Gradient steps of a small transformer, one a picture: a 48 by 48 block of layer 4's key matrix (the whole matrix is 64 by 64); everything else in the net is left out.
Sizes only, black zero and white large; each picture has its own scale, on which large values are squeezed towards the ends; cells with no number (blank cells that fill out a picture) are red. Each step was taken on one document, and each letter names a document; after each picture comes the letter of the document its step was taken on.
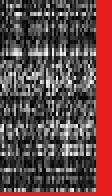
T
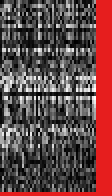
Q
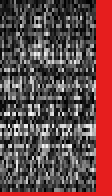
T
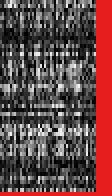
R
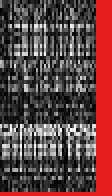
T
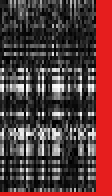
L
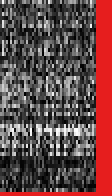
T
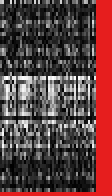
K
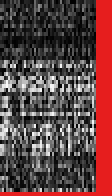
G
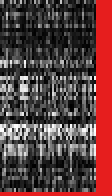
K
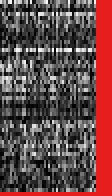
Q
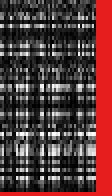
L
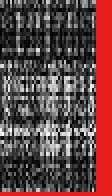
K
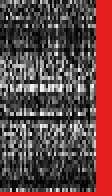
R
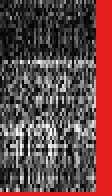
T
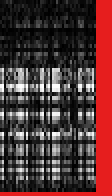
L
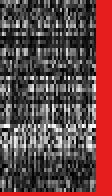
K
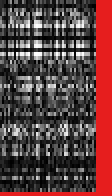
R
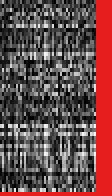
R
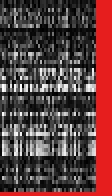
L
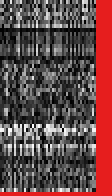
K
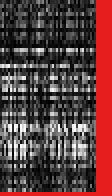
Q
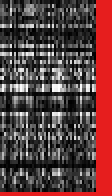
L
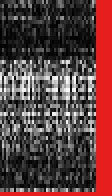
Q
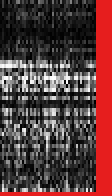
Q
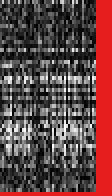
Q
